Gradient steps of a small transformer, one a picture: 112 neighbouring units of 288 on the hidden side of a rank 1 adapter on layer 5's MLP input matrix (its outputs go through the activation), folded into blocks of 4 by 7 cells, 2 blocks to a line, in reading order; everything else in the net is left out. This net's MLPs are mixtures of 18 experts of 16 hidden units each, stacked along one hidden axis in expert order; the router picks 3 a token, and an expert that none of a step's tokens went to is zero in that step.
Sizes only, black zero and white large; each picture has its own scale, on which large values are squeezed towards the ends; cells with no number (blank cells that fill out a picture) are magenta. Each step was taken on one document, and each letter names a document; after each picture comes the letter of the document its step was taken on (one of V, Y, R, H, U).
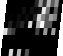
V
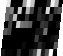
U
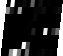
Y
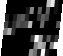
U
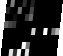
Y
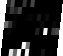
Y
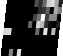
V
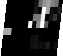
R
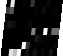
Y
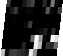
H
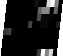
U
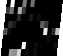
Y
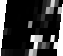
H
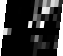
R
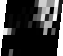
V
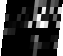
R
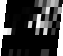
V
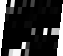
Y
